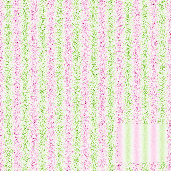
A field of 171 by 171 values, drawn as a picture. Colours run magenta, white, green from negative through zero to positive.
The histogram is bell-shaped. In the bottom right lies a patch that is calmer than the rest. The bottom right is the smoothest part. Upright stripes repeat 10 times across the table. There is no overall slope. No row or column stands out.
